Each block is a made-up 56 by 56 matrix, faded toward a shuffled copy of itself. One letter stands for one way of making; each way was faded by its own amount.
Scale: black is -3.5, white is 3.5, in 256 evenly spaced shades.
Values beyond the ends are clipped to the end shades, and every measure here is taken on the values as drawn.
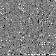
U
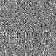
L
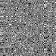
L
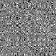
L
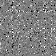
U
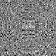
L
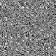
L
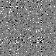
U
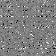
U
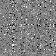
U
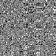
L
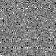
L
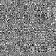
L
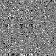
L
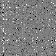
U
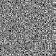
L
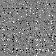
U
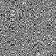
L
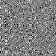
L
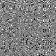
L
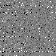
U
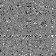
U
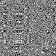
L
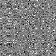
L
